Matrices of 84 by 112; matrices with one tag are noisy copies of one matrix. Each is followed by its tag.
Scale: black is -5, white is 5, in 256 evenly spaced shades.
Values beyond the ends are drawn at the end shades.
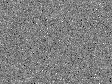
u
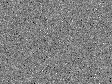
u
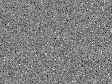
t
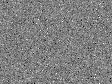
u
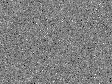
u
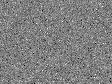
u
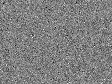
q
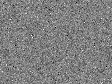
q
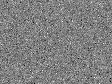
u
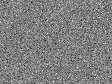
u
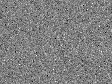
t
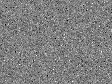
t
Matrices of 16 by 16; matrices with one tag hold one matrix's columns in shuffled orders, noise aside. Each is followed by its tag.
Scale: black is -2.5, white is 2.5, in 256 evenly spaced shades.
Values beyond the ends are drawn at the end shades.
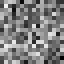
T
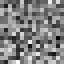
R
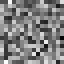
R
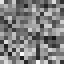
R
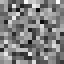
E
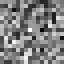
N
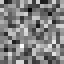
T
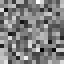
E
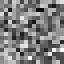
E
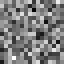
E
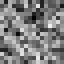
N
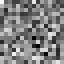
R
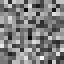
E
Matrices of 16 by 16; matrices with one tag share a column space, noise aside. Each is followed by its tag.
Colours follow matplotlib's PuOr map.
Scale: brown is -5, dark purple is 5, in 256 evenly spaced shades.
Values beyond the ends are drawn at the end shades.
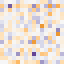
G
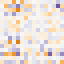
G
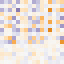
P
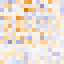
P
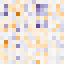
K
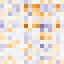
K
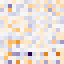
G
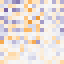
P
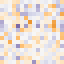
K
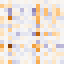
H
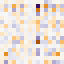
G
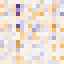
K
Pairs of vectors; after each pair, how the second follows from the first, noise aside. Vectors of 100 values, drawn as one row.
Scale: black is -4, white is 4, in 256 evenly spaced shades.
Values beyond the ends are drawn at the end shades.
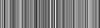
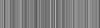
shrunk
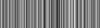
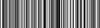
scaled up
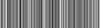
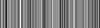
negated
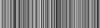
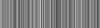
shrunk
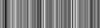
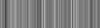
shrunk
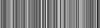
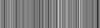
partly zeroed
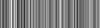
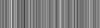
shrunk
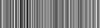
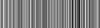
reversed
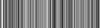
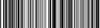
scaled up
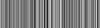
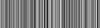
copied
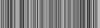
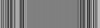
partly zeroed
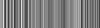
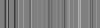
partly zeroed
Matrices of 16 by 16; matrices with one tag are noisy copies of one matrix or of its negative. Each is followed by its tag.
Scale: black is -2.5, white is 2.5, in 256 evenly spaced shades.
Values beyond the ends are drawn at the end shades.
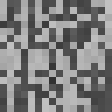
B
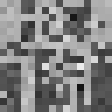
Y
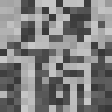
Y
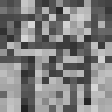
Y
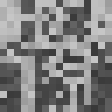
Y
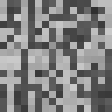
B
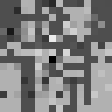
Y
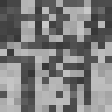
Y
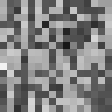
B
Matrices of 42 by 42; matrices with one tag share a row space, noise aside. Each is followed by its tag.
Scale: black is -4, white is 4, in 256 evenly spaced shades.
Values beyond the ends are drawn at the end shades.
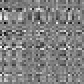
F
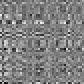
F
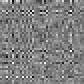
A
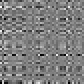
F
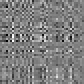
A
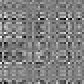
F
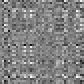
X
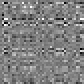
X
